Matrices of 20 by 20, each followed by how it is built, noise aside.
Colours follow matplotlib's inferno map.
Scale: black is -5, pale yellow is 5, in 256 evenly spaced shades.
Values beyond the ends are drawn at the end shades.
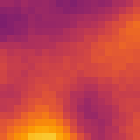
smooth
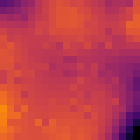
smooth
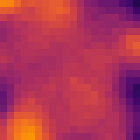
smooth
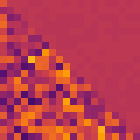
lower triangular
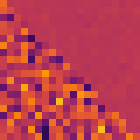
lower triangular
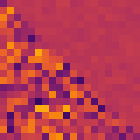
lower triangular
